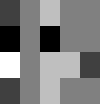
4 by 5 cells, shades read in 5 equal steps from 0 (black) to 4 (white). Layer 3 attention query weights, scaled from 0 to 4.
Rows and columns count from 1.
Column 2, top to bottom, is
2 2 2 2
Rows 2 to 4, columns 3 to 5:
0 2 2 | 3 3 1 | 3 2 2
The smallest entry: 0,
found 2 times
